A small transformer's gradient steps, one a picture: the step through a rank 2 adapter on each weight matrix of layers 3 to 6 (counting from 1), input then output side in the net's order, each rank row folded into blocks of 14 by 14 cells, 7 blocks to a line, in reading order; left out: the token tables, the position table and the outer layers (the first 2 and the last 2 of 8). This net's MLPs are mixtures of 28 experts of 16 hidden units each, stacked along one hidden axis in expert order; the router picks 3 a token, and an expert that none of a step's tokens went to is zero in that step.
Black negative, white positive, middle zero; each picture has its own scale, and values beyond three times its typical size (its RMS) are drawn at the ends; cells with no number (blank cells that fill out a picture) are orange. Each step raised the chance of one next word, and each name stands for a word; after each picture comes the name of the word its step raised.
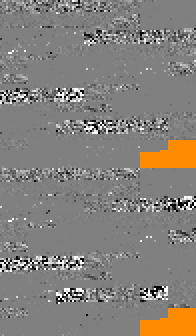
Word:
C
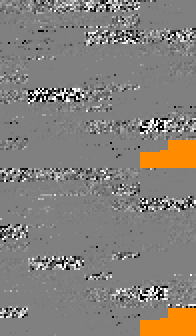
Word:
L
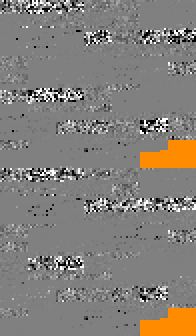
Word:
L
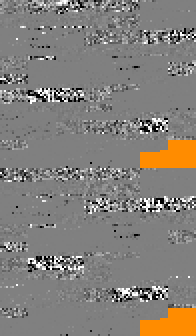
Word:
L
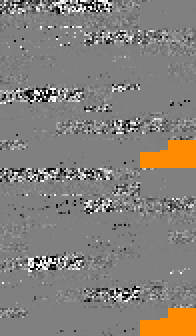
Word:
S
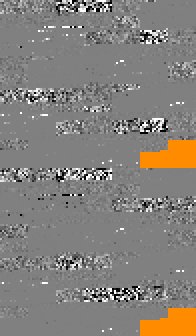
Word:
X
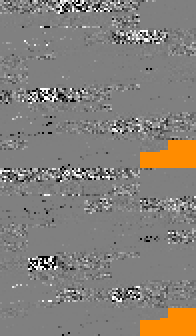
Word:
S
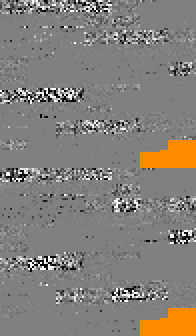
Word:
S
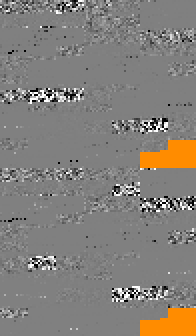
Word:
L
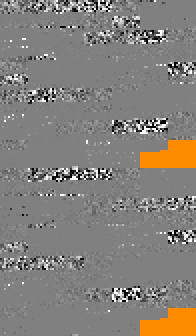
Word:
X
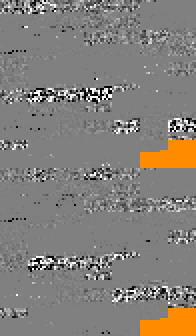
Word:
S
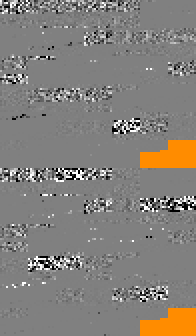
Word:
C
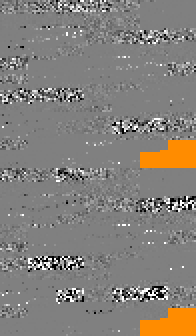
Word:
C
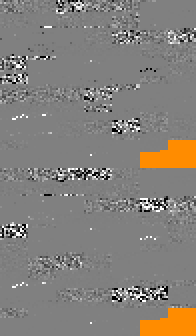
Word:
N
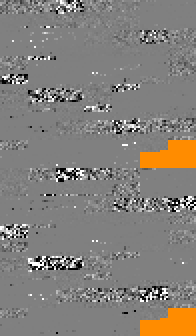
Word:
C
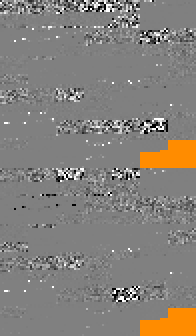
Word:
X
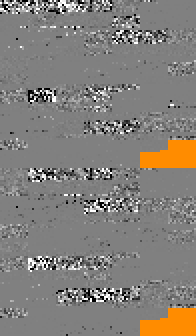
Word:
S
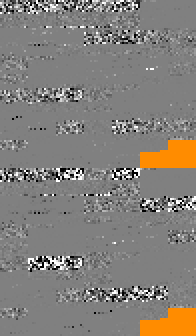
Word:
C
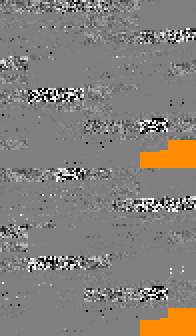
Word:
L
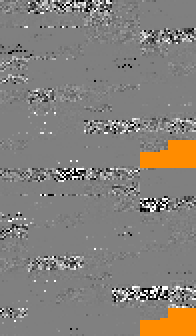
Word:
N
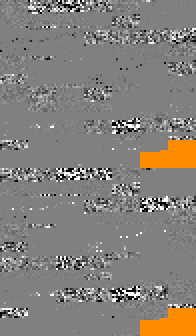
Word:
N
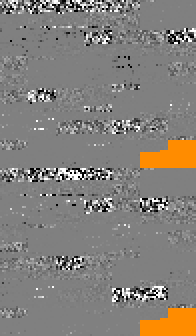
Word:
N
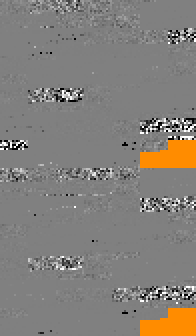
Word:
L
